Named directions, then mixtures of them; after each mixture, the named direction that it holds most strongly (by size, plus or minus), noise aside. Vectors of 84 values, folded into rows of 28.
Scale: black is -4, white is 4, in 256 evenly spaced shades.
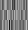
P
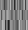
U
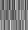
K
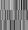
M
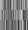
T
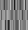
U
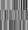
M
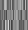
P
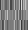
M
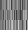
T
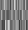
U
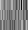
M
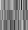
M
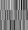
M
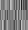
M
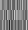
P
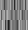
U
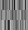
U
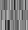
U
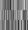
T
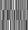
P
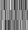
U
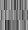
U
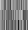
T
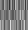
K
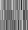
T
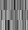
U
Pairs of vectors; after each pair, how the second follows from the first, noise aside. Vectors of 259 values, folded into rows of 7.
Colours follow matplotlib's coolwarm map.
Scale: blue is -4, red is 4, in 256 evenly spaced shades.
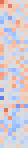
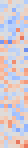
reversed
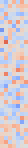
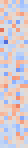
negated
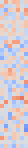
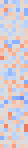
negated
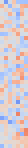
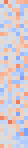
negated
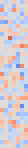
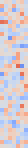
negated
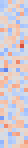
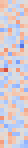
negated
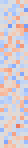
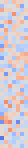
reversed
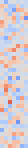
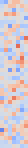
reversed
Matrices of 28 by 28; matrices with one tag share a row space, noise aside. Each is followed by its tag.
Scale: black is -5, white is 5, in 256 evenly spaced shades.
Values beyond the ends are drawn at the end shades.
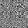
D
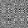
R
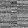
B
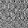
R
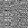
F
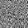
R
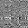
F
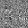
F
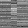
B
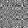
D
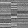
B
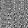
R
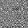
D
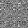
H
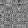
H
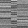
B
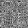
H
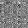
H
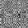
H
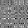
R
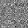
R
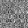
R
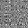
F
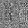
F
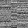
B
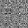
F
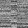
B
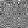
H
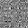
F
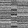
B
